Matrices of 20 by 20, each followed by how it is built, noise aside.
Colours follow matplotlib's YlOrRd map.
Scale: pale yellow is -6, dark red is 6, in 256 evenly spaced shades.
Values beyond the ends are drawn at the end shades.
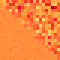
upper triangular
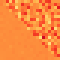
upper triangular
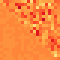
upper triangular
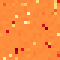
sparse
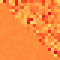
upper triangular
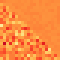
lower triangular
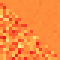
lower triangular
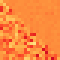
lower triangular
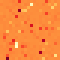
sparse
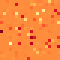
sparse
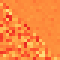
lower triangular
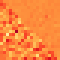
lower triangular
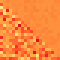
lower triangular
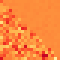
lower triangular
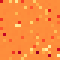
sparse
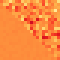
upper triangular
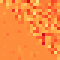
upper triangular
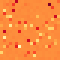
sparse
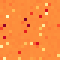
sparse
